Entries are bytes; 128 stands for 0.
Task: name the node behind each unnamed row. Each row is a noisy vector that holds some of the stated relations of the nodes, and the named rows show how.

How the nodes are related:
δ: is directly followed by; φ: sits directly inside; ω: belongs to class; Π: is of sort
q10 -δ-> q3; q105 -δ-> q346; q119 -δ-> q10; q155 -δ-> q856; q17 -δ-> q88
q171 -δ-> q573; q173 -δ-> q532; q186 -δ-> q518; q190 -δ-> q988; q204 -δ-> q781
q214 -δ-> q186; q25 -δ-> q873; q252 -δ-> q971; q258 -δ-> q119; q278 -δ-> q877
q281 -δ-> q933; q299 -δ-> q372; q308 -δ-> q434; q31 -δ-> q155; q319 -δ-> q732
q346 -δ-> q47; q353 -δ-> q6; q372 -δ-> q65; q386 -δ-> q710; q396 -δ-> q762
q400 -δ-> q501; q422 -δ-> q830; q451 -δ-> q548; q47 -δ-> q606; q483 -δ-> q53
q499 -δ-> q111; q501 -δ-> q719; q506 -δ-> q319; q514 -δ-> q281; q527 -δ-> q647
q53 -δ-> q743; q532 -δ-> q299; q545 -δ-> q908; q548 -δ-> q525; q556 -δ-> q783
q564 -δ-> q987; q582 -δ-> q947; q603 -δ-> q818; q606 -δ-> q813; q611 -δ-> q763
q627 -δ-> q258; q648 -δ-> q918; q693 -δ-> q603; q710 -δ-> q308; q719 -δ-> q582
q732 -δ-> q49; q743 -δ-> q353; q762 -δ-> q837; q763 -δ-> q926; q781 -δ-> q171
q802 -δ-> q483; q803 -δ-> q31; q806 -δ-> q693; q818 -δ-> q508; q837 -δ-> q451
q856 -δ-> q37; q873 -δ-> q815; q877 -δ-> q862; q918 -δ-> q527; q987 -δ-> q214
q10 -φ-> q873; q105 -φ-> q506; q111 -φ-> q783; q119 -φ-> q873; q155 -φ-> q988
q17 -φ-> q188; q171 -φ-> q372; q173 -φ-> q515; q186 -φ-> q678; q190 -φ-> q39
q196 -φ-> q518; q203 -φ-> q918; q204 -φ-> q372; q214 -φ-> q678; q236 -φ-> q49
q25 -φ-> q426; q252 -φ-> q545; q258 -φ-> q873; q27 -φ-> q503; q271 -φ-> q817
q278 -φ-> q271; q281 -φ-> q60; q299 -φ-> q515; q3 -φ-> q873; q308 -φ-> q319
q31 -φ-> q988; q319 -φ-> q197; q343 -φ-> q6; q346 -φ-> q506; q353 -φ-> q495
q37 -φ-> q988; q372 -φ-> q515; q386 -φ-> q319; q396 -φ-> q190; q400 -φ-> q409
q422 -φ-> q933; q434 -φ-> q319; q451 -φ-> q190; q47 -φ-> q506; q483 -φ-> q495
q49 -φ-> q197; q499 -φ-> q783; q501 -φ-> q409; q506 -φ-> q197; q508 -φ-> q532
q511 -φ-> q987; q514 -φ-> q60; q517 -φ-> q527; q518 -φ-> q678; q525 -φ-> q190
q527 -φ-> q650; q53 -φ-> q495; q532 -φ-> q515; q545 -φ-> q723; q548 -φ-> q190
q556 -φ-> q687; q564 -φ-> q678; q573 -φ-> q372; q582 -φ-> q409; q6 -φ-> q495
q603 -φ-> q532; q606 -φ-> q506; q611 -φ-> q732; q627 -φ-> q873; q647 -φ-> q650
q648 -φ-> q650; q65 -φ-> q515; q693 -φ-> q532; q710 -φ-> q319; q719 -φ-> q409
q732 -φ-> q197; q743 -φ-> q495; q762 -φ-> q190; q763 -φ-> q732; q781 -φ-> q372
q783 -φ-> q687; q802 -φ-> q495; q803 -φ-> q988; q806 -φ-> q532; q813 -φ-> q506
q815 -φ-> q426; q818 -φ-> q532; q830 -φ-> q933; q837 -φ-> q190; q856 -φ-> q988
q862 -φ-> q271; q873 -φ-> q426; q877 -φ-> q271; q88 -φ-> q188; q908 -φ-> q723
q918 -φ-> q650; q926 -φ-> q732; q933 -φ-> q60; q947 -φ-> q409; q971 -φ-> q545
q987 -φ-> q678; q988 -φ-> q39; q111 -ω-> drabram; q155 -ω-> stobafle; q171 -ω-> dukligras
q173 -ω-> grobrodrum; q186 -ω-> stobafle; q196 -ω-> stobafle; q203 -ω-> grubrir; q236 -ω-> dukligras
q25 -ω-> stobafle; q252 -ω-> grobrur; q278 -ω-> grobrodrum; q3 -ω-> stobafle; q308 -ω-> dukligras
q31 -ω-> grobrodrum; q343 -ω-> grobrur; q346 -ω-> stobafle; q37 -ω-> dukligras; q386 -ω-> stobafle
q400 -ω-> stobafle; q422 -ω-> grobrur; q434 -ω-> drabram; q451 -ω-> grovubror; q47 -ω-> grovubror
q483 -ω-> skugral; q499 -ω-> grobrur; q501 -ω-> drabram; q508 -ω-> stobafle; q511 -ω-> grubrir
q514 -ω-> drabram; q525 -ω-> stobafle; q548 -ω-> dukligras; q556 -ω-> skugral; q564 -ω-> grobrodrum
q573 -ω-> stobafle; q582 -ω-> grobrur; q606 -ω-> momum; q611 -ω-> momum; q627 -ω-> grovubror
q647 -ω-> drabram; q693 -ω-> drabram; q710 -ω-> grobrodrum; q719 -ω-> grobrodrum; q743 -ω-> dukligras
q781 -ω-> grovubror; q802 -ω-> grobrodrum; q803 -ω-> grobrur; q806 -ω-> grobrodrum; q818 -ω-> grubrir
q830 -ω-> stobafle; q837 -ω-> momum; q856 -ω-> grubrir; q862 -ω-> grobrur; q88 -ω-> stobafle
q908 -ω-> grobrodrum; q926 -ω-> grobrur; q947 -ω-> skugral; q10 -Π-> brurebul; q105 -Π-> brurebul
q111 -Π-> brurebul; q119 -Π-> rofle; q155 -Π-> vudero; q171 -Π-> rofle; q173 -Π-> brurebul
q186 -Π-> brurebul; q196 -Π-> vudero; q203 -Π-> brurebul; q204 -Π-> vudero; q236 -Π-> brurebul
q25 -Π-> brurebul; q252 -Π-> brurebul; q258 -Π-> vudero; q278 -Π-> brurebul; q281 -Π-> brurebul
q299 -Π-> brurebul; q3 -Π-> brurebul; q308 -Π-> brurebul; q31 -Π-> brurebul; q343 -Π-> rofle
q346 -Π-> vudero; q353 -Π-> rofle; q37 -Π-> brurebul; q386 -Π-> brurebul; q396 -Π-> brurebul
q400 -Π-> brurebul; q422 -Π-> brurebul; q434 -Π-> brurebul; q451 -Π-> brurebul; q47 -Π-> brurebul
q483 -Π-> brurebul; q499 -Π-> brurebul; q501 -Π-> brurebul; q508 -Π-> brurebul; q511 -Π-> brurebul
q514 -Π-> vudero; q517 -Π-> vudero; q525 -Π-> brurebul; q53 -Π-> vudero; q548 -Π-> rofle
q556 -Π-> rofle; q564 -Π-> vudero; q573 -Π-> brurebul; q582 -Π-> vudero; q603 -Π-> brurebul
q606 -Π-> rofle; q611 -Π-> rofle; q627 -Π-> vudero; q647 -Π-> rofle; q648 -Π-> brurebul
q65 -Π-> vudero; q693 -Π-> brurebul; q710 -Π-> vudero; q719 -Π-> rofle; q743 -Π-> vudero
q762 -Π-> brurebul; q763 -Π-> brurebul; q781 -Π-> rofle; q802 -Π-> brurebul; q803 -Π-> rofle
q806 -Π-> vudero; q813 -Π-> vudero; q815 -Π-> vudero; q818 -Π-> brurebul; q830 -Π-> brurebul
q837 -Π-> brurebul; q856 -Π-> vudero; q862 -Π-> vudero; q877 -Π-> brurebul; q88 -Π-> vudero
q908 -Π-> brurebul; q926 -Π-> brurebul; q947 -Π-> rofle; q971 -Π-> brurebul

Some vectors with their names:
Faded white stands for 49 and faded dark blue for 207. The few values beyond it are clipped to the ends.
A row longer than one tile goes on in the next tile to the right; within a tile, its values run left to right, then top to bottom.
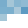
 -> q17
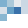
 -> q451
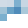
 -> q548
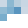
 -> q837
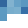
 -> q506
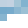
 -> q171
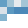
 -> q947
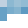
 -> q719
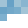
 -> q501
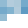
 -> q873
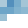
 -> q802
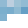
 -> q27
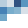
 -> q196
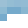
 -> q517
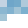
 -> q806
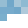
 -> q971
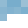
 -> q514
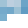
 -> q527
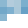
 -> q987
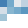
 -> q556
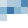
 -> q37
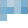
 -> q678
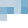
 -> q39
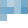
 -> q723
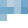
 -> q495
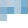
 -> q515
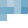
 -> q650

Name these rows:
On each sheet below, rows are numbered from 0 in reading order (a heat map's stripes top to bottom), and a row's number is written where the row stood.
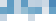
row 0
q31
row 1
q988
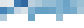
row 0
q155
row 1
q647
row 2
q648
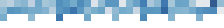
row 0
q353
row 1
q693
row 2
q434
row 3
q862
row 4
q343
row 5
q49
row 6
q564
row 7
q525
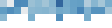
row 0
q818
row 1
q258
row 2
q611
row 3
q10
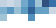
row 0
q372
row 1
q386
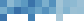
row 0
q813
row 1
q763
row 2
q204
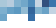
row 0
q743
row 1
q346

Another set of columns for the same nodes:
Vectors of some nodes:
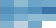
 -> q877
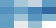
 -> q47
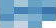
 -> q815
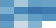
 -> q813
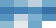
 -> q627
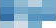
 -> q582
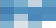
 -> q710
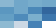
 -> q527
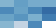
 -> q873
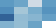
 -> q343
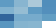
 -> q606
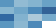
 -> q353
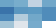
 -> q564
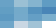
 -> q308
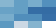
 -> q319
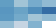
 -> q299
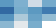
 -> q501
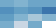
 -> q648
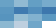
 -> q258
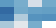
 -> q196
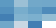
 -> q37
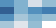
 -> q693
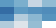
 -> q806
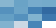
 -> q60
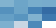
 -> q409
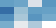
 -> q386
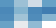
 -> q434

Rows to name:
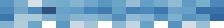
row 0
q781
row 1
q105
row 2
q517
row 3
q506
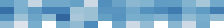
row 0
q908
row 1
q803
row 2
q236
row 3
q483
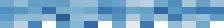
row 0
q762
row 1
q548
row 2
q451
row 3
q65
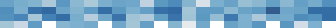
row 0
q372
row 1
q171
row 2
q556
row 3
q3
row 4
q119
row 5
q197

